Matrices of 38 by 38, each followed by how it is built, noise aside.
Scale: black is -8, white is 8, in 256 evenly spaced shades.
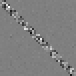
banded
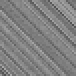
Toeplitz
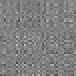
low rank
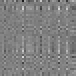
low rank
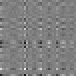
low rank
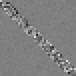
banded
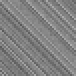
Toeplitz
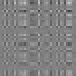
low rank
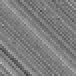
Toeplitz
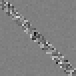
banded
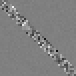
banded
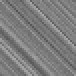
Toeplitz
